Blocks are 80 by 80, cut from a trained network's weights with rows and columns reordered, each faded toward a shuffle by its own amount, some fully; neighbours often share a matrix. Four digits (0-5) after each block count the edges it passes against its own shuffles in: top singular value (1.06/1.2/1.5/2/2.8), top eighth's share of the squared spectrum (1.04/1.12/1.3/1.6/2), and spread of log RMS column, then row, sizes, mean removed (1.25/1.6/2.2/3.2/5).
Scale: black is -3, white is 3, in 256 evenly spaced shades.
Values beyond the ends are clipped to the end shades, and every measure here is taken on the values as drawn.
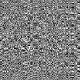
4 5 3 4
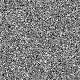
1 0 0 0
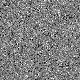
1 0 0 0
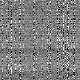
3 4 4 1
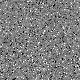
0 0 0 0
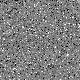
0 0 0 0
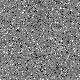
0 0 0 0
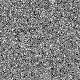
0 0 0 0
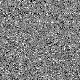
3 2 0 1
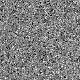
2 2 1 0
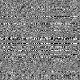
4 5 1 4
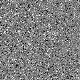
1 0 0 0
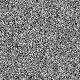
2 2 0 0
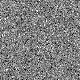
2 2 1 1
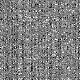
3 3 0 3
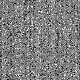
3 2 0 2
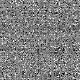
2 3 3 0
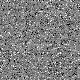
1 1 0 0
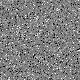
0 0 0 0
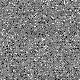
1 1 1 0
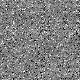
1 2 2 0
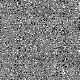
2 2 2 0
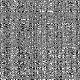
4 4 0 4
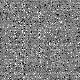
2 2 2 0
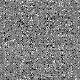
2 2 2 0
